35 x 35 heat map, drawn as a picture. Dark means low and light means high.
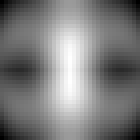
Mirror symmetry: left to right and top to bottom. Lone odd cells: none. Ninth with the highest average: centre. Slope: none.
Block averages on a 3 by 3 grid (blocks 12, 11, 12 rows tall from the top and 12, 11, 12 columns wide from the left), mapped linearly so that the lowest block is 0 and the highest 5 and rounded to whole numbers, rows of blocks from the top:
040 | 050 | 040
